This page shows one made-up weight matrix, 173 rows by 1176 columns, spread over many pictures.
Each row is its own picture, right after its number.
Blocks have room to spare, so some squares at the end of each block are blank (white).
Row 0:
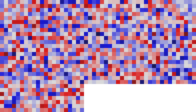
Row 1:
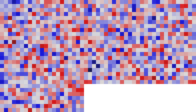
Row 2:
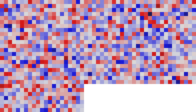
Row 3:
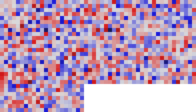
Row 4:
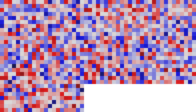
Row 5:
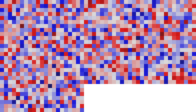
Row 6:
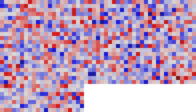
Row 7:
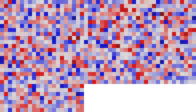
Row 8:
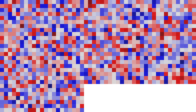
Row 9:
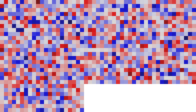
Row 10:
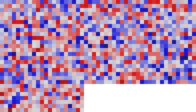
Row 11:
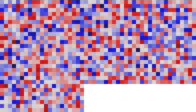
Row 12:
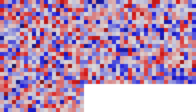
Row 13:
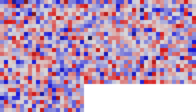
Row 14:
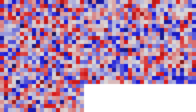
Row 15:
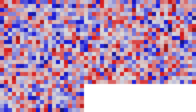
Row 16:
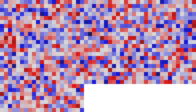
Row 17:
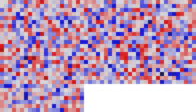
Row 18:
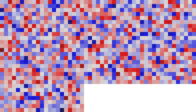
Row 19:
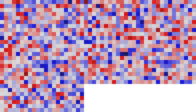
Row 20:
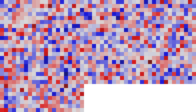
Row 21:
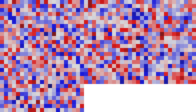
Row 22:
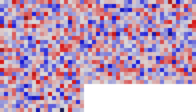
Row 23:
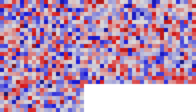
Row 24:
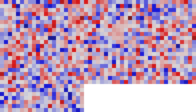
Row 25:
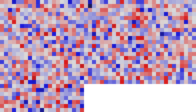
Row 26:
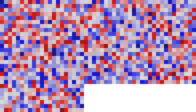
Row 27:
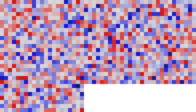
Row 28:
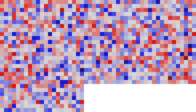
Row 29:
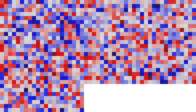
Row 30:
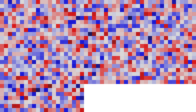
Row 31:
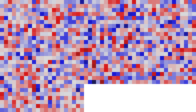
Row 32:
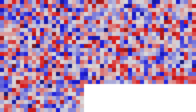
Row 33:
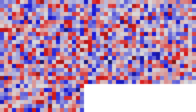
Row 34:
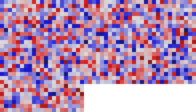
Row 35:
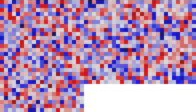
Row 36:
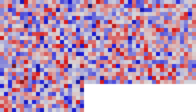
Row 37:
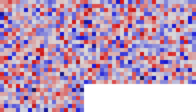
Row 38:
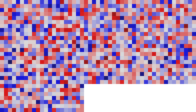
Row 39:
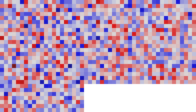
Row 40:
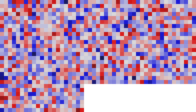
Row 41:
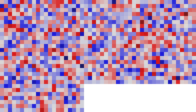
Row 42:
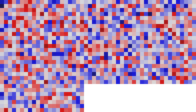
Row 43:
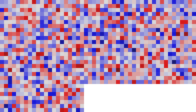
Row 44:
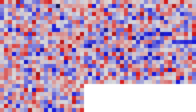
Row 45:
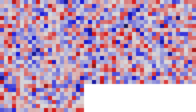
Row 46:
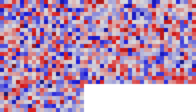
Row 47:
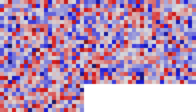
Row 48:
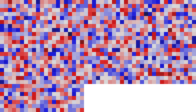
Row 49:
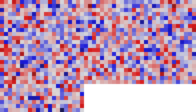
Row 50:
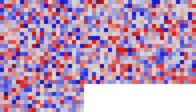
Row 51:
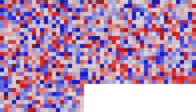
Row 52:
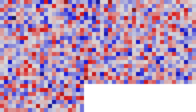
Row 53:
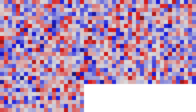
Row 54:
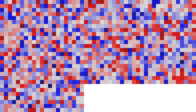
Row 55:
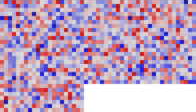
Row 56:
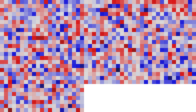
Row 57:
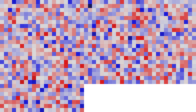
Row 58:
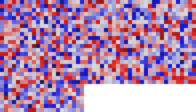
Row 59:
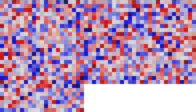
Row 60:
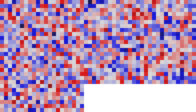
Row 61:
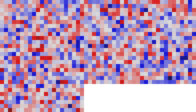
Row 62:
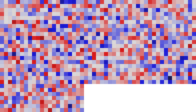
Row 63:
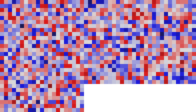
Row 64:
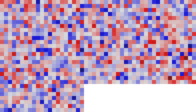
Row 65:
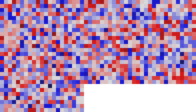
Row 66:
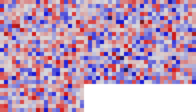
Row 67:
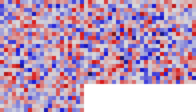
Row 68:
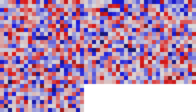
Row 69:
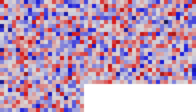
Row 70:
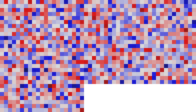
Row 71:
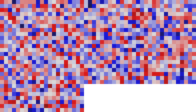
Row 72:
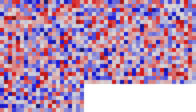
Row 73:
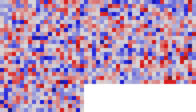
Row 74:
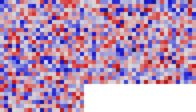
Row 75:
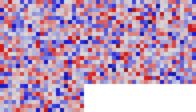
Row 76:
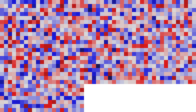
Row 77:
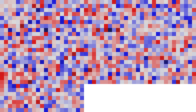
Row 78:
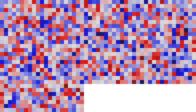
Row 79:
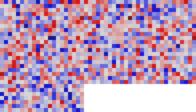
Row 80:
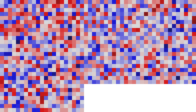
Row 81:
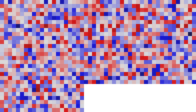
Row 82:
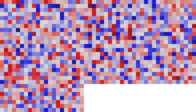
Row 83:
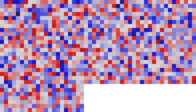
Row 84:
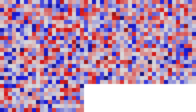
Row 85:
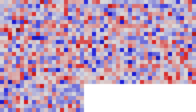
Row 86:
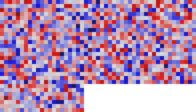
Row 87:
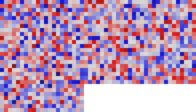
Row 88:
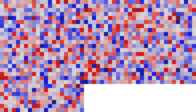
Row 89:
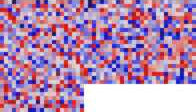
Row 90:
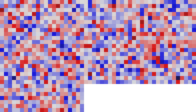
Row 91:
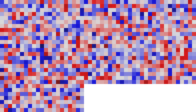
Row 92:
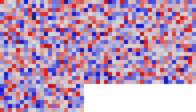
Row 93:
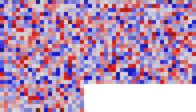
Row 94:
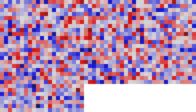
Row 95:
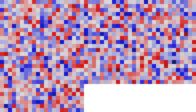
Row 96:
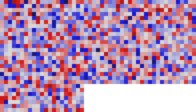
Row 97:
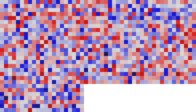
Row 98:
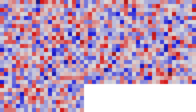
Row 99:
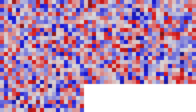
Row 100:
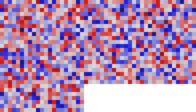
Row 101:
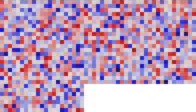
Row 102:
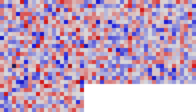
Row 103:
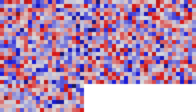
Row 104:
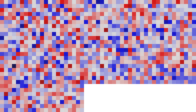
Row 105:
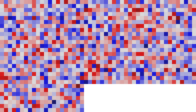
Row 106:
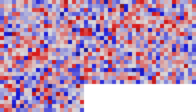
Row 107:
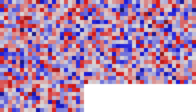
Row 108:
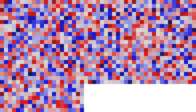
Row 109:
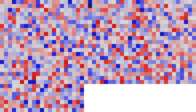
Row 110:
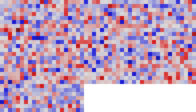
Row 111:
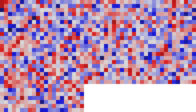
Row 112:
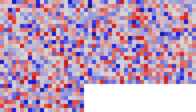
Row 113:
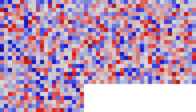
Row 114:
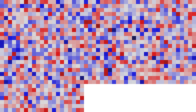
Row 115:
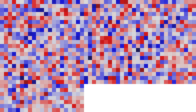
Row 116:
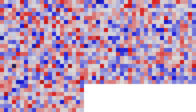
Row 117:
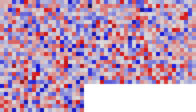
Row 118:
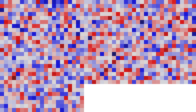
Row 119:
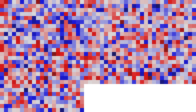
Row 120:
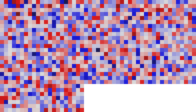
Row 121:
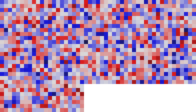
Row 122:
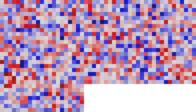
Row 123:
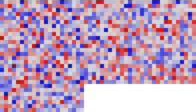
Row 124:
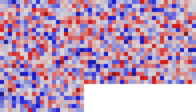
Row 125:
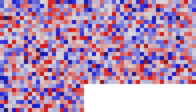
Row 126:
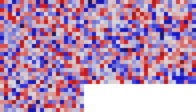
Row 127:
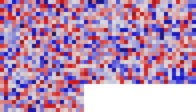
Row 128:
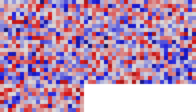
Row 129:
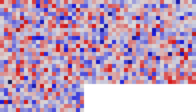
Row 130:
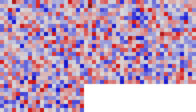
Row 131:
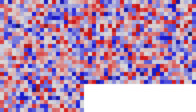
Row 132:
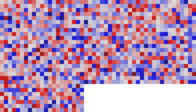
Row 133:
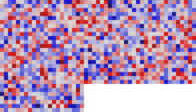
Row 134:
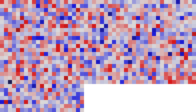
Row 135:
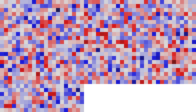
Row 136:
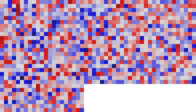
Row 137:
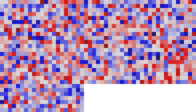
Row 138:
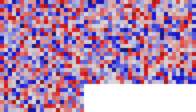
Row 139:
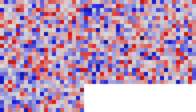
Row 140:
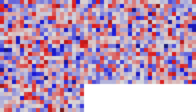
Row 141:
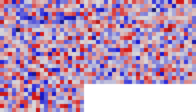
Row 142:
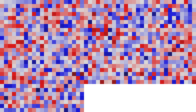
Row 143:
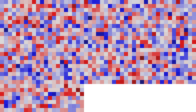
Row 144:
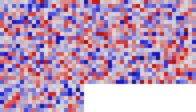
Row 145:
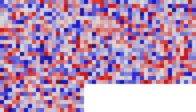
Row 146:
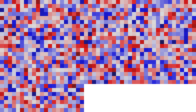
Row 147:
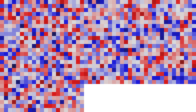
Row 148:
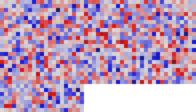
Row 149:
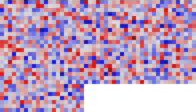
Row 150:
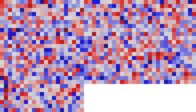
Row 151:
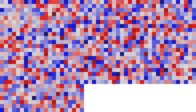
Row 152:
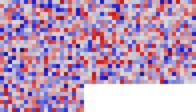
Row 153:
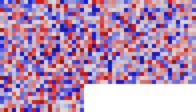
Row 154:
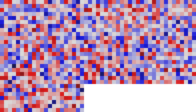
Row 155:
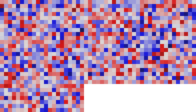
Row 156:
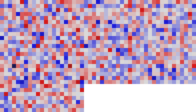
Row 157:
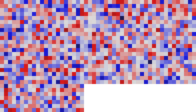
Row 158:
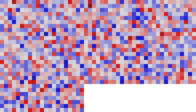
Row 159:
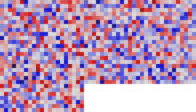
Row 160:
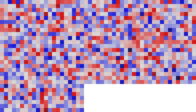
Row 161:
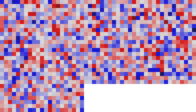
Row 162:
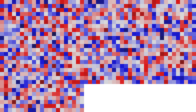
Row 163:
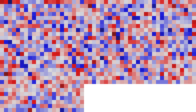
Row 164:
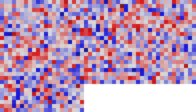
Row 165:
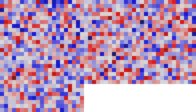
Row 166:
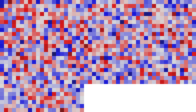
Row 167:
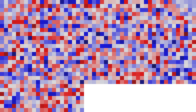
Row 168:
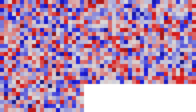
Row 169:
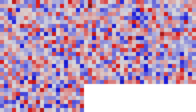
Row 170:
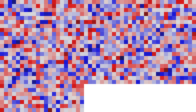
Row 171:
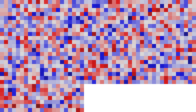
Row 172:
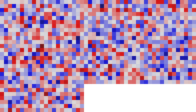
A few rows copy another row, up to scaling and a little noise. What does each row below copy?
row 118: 165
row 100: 107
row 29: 119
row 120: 96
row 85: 110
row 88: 105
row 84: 38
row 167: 0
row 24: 79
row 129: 134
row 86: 103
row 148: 135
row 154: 4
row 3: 77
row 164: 106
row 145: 91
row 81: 131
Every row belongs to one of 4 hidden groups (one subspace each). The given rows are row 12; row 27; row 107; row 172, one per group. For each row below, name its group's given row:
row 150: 172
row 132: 27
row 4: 27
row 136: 27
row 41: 107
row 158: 12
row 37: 27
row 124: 27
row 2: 107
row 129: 172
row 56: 172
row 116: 12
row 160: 107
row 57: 12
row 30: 27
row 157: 172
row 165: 107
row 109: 12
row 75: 107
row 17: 107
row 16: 27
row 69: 107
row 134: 172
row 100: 107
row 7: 107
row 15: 107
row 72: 27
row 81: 27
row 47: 27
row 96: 27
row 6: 107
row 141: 107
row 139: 27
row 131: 27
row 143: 172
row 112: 12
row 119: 107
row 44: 107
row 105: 27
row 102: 12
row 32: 12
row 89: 12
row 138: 12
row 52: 27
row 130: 12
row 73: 172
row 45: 27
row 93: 107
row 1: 27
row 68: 172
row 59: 27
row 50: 12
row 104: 12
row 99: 12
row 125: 27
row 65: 12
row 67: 107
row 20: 172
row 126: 12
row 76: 27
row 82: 107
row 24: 27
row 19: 27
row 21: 12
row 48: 107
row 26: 107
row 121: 172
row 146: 27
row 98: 107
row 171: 27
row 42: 107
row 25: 12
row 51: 12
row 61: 172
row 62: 172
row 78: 172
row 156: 12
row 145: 172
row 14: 12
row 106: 27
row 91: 172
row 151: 27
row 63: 12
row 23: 12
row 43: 172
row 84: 172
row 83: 27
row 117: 12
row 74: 172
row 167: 172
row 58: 12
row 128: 172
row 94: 27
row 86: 27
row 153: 172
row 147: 12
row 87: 12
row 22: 107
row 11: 27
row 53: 27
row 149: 27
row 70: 27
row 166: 107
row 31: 27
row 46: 12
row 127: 12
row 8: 12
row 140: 107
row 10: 172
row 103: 27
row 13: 27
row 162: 12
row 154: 27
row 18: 107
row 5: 12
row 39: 12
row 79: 27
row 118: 107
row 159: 12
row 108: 107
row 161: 107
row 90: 107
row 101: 172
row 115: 27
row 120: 27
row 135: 172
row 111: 107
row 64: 172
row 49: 107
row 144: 172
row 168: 12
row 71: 12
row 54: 12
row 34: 172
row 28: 172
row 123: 12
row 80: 107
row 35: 12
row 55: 27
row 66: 107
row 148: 172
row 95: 172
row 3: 27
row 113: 107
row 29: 107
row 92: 27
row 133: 27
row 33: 172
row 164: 27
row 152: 172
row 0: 172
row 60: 12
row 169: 12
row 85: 172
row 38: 172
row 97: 27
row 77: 27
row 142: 27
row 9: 107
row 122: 107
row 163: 107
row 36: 12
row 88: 27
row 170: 107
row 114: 27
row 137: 172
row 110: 172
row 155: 107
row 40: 27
